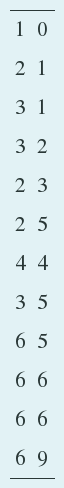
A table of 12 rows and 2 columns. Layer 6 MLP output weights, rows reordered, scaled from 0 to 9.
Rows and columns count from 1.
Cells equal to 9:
1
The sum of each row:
1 3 4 5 5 7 8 8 11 12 12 15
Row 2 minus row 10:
-4 -5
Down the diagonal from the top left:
1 1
